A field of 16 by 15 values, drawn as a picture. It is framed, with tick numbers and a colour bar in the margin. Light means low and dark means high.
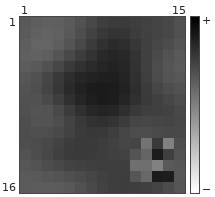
Ninth with the highest average: centre. Odd patch: rougher, in the bottom right. Roughest part: bottom right. Stripes: none. Calmest part: bottom middle.
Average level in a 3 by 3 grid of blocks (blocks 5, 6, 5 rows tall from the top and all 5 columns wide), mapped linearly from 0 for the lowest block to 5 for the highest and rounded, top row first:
0 4 2 | 2 5 2 | 1 3 1
